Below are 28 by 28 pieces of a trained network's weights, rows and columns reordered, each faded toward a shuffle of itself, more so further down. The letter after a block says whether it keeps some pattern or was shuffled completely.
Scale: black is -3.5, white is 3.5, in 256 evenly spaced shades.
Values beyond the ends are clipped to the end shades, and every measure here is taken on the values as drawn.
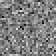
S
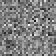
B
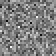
S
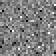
S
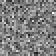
S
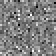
S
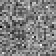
B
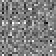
B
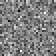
S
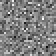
S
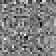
B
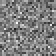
S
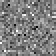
S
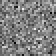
S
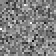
S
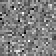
S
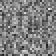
B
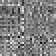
B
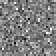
S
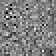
B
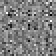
B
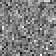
S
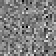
B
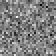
S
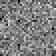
S
